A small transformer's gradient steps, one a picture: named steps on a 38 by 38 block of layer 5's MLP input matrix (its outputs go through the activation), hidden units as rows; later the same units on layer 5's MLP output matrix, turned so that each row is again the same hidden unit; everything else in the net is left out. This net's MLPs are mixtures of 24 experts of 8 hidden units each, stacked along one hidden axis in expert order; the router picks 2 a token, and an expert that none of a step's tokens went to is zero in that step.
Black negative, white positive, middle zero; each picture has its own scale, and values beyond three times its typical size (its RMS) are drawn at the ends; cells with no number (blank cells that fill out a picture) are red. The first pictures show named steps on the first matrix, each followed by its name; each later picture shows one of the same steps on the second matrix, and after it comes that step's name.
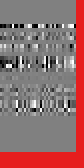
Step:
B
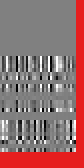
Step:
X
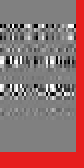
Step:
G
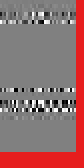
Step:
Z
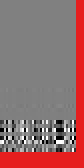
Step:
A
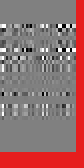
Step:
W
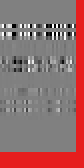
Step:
B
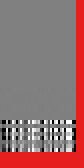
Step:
A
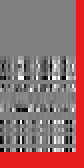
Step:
X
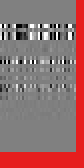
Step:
G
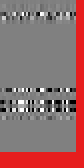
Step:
Z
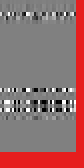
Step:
Z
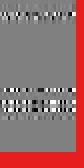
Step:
Z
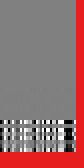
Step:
A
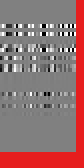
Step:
W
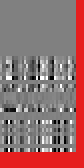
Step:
X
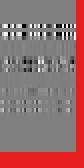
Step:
B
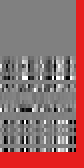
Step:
X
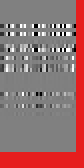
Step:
W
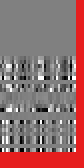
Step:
X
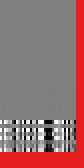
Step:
A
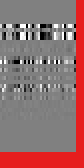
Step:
G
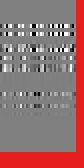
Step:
W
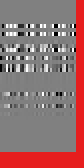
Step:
W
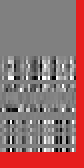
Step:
X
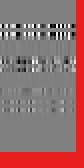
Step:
B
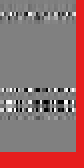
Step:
Z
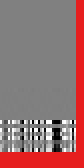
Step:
A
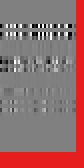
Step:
B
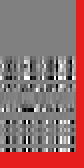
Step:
X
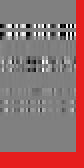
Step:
B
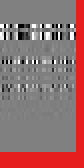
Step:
G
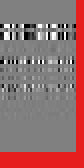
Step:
G
